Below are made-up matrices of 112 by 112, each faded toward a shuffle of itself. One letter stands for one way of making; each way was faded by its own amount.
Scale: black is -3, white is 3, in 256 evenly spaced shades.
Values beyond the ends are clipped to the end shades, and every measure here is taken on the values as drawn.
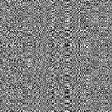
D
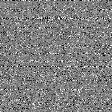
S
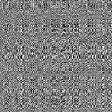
D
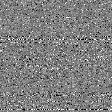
S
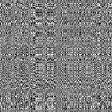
D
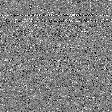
S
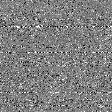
S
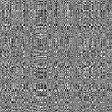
D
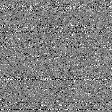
S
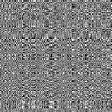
D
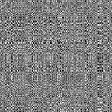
D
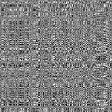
D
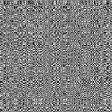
D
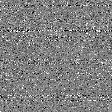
S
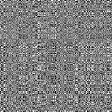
D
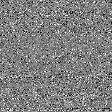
S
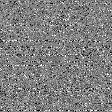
S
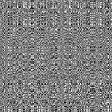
D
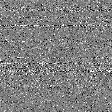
S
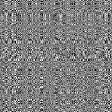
D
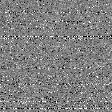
S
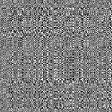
D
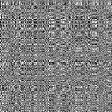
D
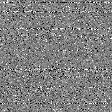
S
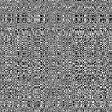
D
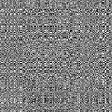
D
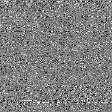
S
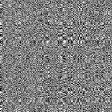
D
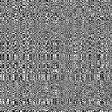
D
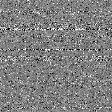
S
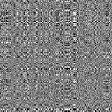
D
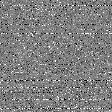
S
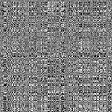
D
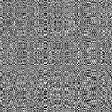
D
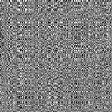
D
